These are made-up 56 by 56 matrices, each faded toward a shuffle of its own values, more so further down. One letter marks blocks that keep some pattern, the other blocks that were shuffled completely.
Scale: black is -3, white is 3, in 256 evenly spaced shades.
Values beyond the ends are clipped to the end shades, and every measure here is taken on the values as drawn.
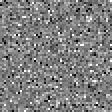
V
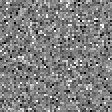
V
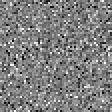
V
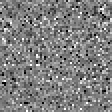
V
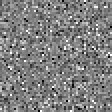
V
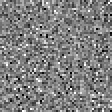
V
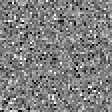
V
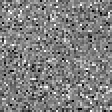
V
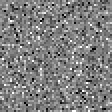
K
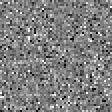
K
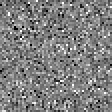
V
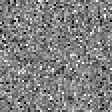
K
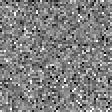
K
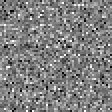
V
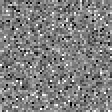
K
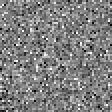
K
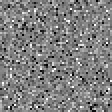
V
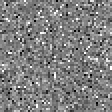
K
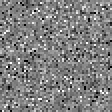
V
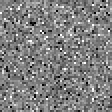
K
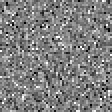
K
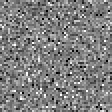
V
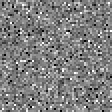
V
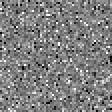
K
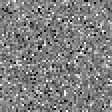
K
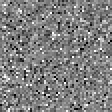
V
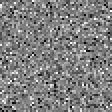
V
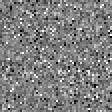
V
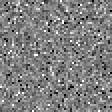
V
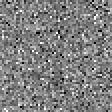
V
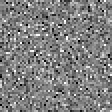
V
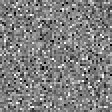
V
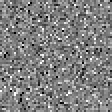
V
